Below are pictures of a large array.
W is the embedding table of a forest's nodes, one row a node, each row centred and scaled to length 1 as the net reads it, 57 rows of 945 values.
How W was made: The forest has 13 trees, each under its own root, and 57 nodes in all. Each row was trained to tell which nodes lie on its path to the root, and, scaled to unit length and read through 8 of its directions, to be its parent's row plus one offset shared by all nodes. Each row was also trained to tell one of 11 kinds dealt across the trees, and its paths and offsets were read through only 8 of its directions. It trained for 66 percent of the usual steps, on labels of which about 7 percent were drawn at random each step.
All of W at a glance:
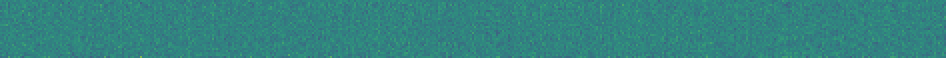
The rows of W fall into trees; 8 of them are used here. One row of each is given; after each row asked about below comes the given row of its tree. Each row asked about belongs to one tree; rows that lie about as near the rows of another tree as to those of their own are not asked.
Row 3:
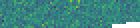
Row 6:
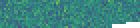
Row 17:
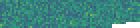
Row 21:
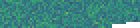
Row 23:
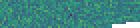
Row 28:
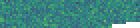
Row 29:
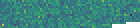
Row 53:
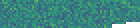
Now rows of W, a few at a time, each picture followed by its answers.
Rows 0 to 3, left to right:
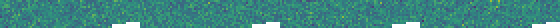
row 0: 28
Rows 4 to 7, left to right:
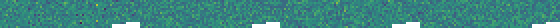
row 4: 17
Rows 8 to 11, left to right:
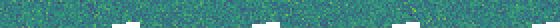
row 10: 17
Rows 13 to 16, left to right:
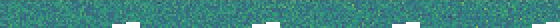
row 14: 53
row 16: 53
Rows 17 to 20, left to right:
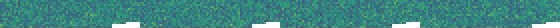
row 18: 3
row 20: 53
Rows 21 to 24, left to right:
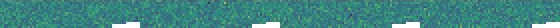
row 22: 28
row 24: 21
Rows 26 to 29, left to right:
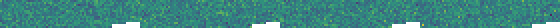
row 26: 17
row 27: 53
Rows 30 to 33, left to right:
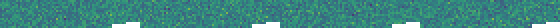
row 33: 21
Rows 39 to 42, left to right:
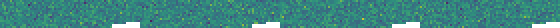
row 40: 17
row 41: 28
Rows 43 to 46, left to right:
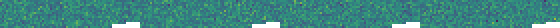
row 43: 17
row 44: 6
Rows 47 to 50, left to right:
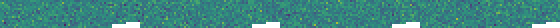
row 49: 53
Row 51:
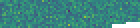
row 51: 17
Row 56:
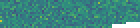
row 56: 53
